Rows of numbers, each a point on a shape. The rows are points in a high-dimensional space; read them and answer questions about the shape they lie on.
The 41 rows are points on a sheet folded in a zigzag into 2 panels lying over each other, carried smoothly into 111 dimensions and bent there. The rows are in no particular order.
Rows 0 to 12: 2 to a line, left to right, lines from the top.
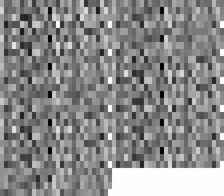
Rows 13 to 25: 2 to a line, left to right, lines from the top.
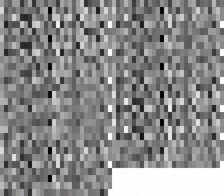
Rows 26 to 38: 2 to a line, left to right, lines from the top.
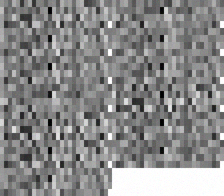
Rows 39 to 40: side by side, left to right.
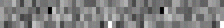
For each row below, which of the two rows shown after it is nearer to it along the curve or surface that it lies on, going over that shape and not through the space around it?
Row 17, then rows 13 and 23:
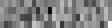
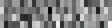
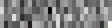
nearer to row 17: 13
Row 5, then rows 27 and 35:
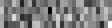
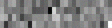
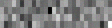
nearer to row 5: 35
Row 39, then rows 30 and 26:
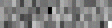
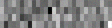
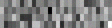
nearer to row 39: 26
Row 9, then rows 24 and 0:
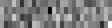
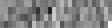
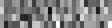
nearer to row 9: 0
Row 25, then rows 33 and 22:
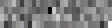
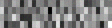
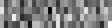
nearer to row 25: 33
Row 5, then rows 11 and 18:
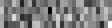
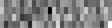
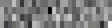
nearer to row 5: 18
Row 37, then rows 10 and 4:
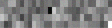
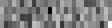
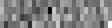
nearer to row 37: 10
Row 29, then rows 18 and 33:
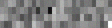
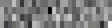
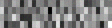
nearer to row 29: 18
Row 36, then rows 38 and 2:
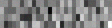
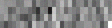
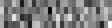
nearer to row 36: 2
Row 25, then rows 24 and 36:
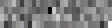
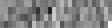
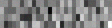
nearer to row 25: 36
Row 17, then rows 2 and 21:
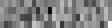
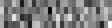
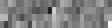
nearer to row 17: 2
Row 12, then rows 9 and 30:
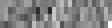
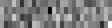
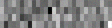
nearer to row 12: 30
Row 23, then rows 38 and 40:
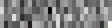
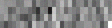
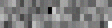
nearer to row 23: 38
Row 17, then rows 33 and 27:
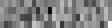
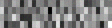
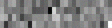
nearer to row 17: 33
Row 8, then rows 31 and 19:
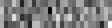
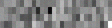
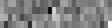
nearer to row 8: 31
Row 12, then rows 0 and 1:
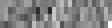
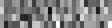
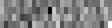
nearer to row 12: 1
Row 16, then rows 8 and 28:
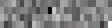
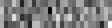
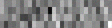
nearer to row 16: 8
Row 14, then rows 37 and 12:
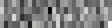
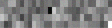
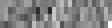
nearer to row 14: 12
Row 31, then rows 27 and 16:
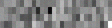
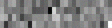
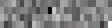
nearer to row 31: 16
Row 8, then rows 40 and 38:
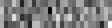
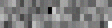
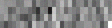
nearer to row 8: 40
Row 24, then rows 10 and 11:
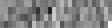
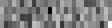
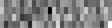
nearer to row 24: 11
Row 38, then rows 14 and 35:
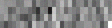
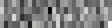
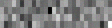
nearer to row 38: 14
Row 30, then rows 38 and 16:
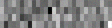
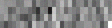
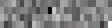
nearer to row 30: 38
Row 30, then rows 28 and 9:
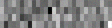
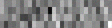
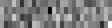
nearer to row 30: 28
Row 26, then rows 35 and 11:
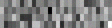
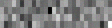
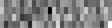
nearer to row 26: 35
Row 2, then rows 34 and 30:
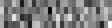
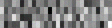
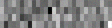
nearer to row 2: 34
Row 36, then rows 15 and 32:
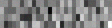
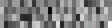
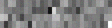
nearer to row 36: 15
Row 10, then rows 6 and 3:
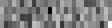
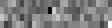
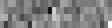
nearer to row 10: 6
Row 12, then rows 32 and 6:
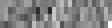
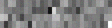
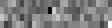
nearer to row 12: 32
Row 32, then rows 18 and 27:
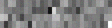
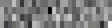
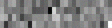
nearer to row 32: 27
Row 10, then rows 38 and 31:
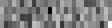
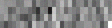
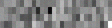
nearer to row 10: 31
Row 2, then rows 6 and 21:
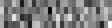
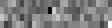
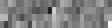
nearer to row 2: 6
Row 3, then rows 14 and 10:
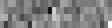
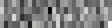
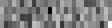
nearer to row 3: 14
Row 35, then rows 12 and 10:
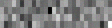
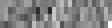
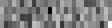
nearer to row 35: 10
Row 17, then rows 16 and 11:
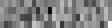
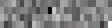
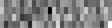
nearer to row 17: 16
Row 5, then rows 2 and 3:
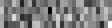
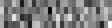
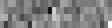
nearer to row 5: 2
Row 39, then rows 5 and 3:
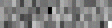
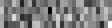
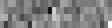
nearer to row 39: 5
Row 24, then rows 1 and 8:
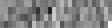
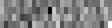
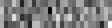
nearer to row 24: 1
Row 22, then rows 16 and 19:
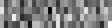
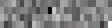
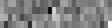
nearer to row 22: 19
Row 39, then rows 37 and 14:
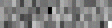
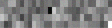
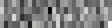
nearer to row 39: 37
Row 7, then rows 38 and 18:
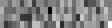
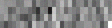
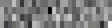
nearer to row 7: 18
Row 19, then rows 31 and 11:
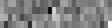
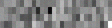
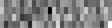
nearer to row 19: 11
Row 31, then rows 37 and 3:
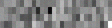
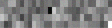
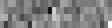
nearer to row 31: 37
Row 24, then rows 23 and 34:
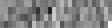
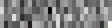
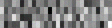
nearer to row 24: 23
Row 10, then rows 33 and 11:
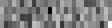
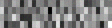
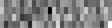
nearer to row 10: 33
